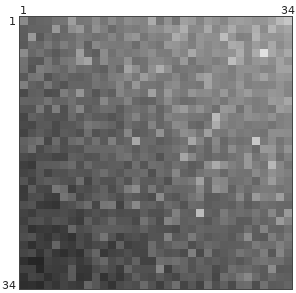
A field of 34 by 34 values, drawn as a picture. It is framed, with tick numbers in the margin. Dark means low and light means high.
Ninth with the highest average: top right. Slope: up to the top right. Mirror symmetry: none. Stripes: none. Ninth with the lowest average: bottom left.
